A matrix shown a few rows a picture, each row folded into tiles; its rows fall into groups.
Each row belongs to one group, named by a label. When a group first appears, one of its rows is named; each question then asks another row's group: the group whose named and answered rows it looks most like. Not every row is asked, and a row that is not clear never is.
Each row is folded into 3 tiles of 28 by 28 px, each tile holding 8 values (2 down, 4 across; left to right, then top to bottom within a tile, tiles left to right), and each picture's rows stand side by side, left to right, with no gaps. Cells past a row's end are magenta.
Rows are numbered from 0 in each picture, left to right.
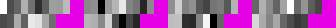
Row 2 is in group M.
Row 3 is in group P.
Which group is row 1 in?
P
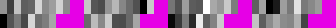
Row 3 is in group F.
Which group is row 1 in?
P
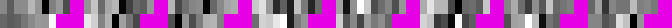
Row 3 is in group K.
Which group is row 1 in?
M
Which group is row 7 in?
M
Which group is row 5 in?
M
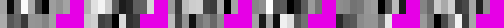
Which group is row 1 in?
M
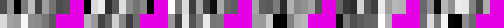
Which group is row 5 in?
P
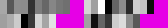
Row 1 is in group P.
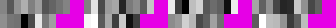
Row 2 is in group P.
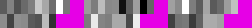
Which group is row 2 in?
M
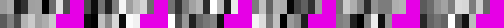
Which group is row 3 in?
M
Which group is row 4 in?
M
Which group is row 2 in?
F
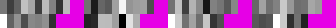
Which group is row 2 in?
M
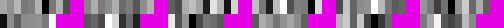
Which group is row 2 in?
F
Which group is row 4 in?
P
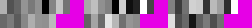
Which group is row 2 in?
F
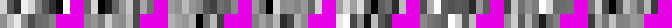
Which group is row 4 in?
M
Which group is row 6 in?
P
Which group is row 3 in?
P
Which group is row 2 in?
M
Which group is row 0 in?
P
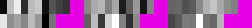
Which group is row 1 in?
K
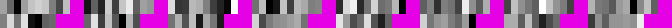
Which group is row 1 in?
P
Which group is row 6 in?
P
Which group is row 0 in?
P
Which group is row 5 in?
F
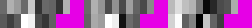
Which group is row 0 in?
K
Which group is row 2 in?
M
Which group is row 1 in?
K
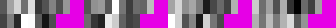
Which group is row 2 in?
M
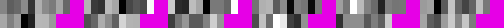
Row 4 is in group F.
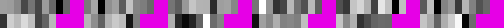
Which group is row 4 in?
F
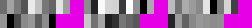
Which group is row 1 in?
F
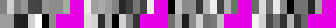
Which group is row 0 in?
M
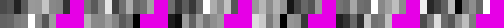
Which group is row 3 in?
M
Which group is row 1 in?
F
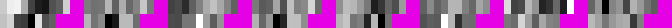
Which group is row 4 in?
M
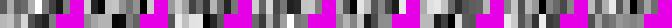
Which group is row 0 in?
P
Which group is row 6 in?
M
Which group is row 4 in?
P
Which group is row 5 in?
M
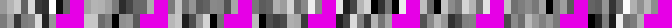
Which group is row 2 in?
M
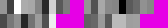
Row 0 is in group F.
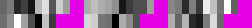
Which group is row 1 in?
M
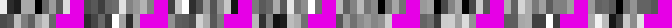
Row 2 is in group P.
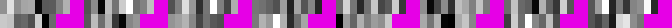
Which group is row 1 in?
P
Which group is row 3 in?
K
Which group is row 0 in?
M
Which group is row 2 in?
F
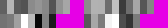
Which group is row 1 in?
K
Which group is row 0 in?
K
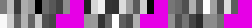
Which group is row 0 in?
M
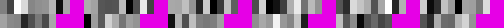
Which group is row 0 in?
F
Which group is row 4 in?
F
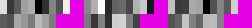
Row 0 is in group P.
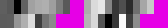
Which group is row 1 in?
M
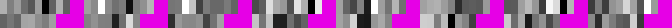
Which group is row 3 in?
F
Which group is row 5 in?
M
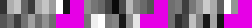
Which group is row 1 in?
K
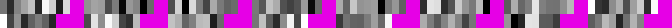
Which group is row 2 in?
M
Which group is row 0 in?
F
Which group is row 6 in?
K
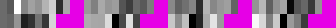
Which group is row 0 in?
F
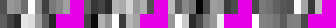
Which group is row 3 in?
F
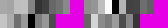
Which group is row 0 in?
M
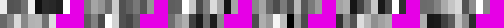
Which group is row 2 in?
F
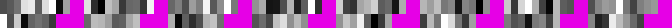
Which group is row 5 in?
K
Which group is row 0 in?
F
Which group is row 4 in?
P
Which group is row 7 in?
K
